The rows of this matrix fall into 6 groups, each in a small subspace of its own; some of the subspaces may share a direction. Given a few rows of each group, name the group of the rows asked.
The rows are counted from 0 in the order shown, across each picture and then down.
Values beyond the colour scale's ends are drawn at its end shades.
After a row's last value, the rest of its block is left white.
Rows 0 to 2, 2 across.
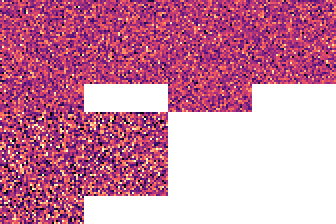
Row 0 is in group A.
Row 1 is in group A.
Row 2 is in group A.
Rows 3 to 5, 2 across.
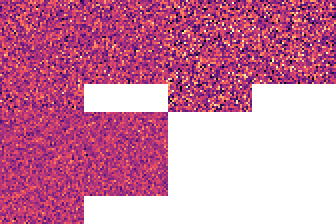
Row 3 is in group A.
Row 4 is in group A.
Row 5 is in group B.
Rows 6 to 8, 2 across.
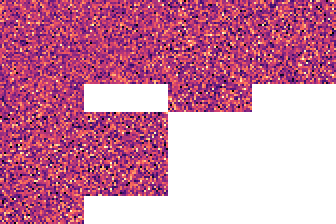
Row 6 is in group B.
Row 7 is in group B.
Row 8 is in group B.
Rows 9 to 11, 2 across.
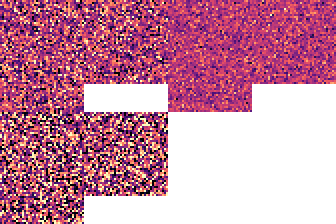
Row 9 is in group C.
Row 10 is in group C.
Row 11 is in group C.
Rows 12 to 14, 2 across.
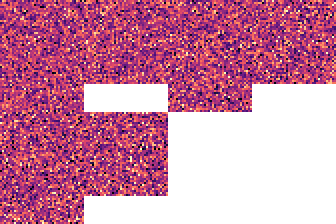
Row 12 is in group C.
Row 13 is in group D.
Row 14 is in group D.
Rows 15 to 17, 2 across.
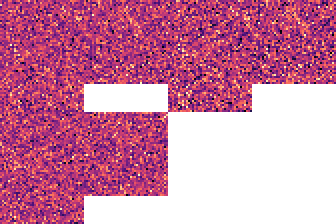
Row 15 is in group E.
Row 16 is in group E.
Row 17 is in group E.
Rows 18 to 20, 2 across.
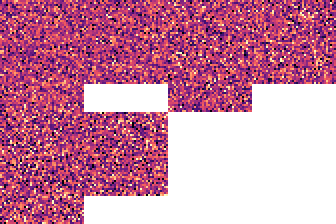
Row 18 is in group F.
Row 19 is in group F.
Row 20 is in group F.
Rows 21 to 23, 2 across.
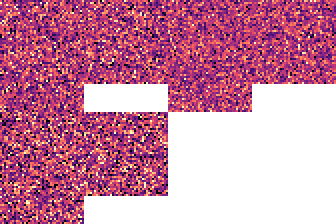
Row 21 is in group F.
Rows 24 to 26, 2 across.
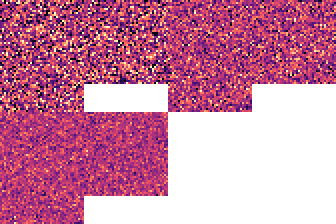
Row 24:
B
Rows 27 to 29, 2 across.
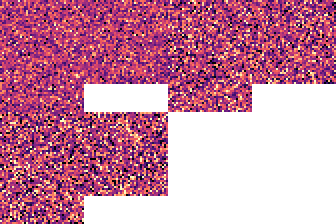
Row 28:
D
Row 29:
E
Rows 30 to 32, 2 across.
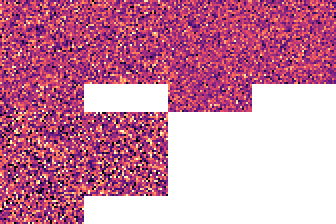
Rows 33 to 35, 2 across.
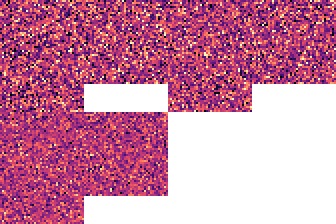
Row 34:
B
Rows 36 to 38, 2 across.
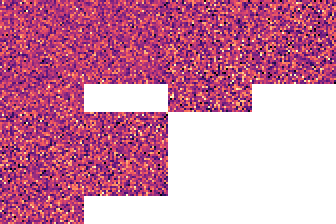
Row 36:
D
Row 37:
C
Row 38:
D
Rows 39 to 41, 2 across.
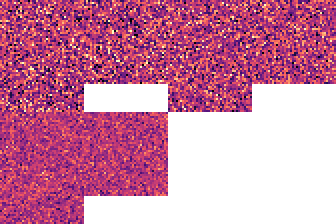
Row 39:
E
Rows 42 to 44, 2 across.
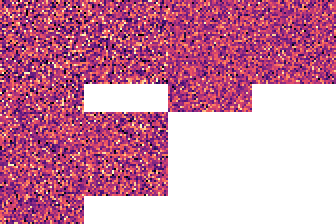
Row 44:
F
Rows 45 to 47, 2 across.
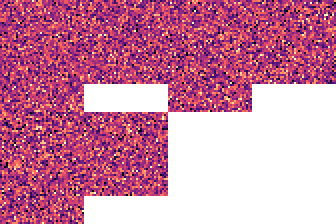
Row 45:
B
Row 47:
A
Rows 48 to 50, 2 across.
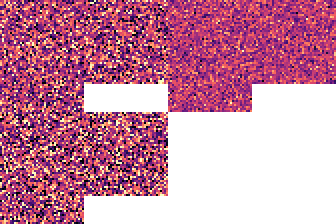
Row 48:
E
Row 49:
A
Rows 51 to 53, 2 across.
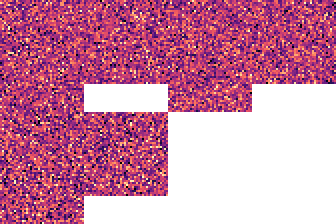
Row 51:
F
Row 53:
C
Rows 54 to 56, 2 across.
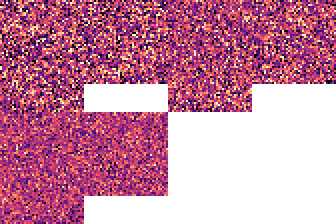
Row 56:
B
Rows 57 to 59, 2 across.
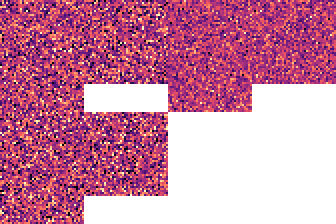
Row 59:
A
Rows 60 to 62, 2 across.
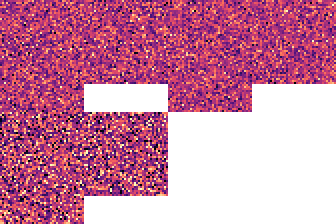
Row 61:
D
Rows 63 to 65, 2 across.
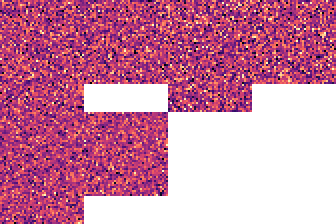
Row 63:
A
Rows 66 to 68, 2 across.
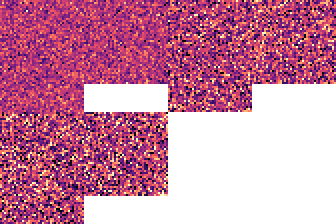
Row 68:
D
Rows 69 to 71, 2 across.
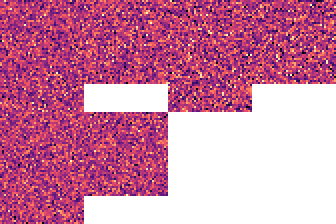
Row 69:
C
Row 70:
A
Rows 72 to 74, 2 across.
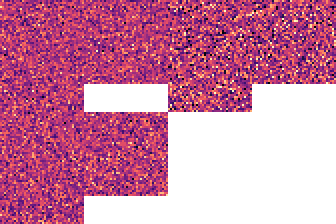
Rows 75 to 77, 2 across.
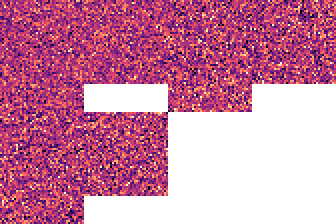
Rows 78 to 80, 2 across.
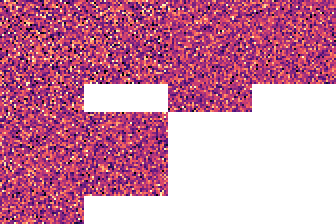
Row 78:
A
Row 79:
B
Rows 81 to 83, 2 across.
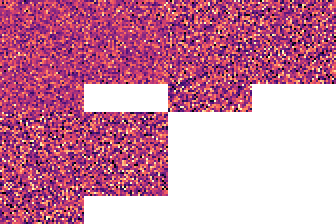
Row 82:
B
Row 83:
A
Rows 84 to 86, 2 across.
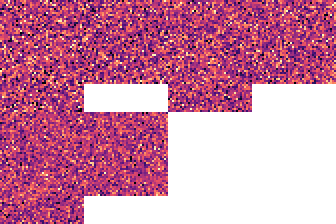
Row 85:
D
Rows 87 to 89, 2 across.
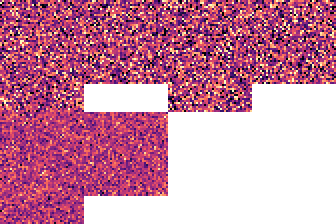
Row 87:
B
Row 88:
B
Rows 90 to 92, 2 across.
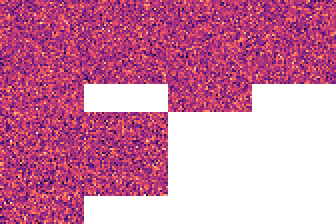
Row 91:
B
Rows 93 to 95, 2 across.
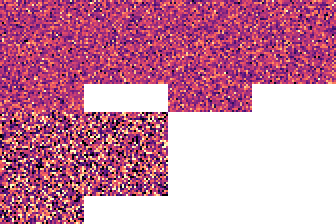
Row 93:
B
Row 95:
B
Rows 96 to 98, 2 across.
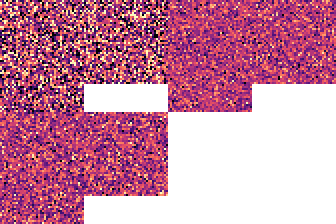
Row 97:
B
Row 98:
E
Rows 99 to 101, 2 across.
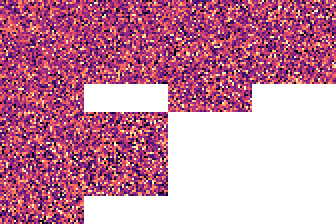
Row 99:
C
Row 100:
A
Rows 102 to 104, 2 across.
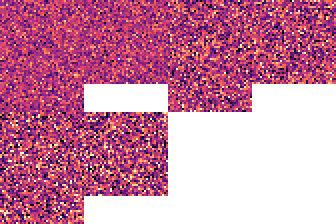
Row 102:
A
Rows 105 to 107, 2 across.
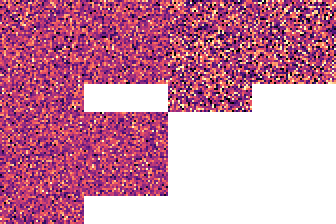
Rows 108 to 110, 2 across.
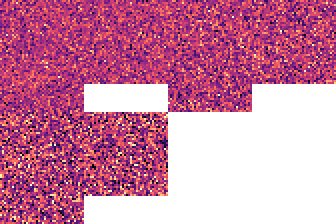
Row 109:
E
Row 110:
F
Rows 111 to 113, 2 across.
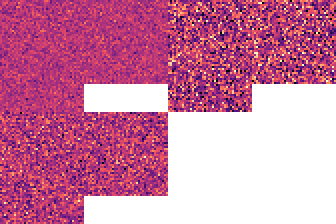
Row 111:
A
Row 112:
F
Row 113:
A
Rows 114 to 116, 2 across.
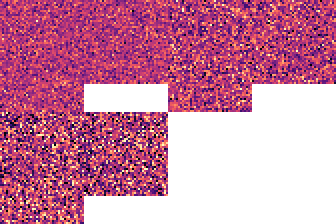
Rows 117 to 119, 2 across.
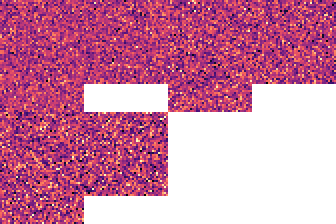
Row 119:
F
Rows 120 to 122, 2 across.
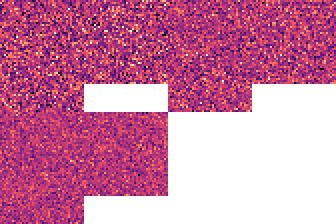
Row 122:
D
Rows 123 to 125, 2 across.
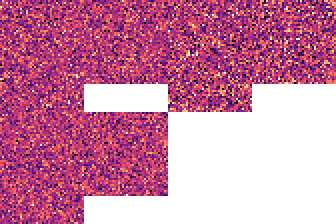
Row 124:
A
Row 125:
B
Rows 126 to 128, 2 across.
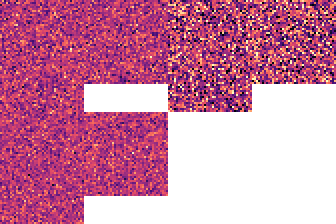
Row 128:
C
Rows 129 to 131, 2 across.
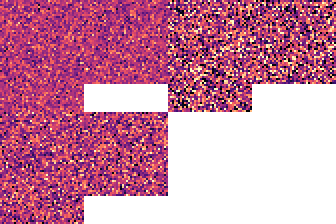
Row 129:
C
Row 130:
E
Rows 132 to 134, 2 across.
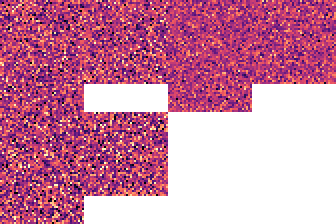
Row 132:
F
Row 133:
A
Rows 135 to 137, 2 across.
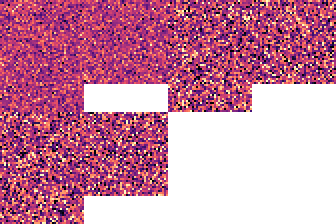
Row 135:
F
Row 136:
E
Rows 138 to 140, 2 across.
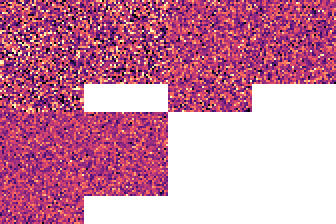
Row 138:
F
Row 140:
E
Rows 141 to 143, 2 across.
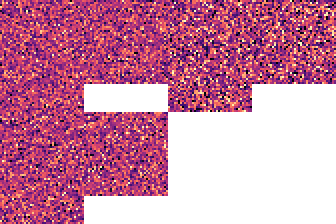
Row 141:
A
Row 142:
C
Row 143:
B
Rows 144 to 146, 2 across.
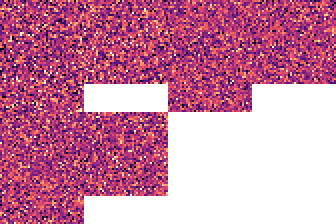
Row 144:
E
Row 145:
B
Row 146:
A
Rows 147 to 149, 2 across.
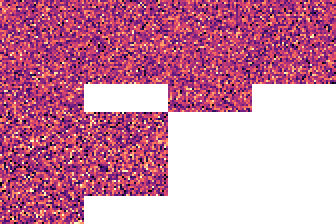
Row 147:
A
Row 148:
C
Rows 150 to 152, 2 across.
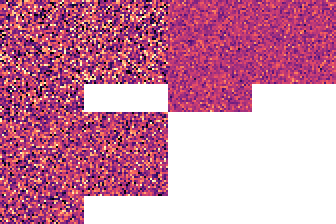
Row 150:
F
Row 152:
B
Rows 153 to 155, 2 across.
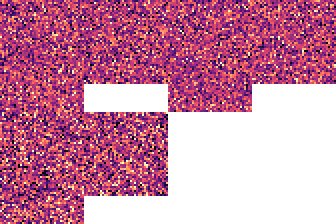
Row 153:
F
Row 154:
A
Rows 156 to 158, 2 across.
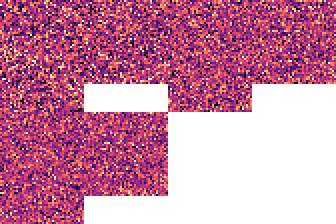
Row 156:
C
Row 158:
A
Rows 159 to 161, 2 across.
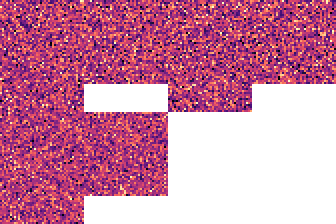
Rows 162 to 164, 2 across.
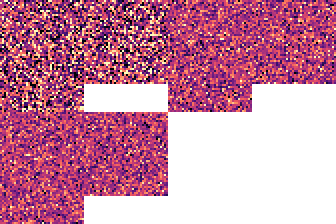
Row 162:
C
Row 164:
C
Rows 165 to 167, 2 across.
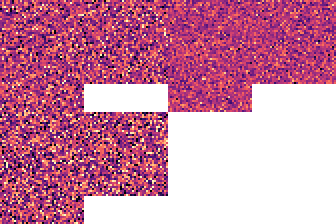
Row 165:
B
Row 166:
B
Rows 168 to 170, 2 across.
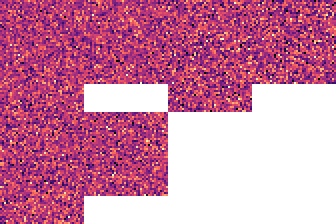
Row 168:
E
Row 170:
F
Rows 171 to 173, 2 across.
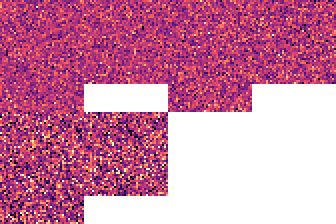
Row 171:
A
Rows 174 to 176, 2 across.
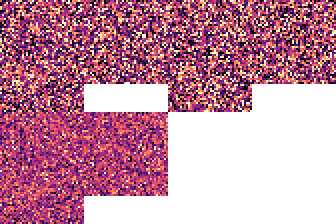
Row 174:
D
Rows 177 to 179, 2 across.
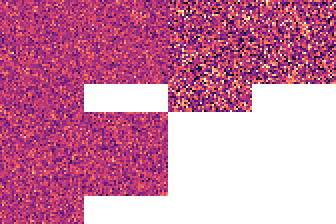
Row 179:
A
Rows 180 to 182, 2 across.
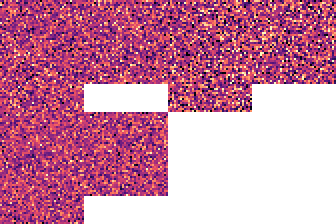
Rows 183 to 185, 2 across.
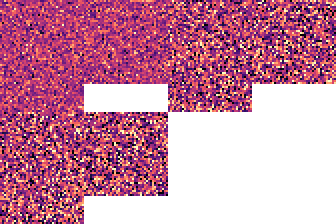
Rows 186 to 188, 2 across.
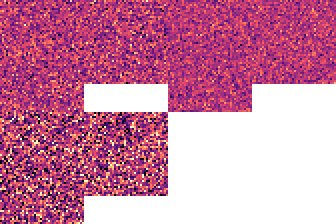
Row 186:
D
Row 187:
C
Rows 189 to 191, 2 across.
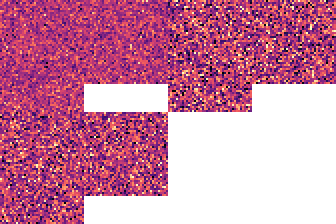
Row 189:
D
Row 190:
A
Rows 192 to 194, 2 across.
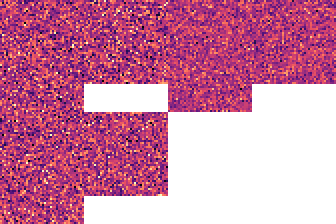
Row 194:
B
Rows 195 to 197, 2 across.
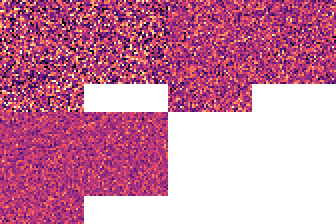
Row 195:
D
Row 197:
B
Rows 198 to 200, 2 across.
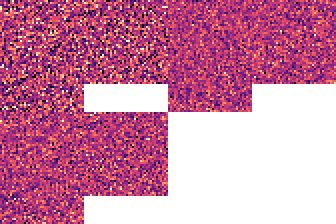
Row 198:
B
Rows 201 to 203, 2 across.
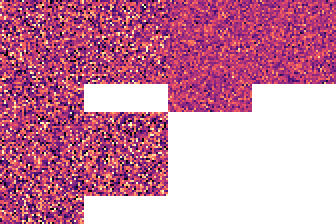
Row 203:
C
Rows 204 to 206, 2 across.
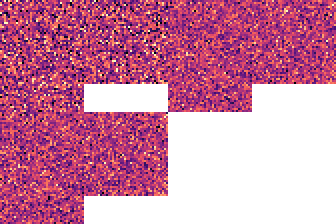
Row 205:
D
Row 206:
D
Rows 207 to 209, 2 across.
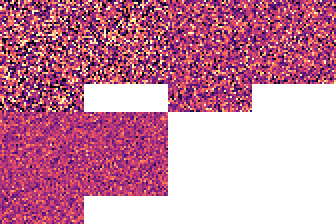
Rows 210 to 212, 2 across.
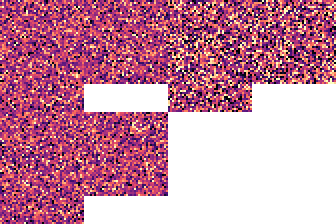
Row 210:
A
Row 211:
D
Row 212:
F
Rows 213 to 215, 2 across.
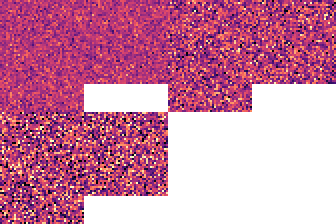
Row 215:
A
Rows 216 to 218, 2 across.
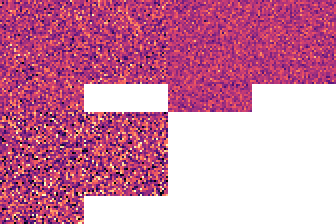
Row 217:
F
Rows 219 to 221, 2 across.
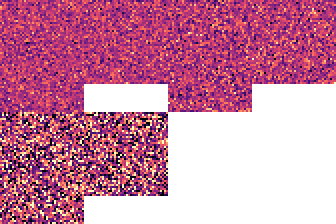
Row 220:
C
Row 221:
D
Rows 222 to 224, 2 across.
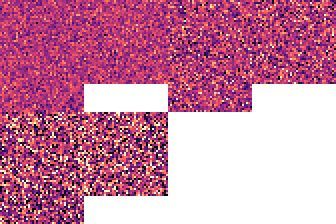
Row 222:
B
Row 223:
B
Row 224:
F
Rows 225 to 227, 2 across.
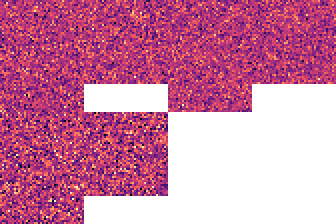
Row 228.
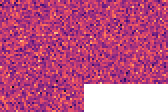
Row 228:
B
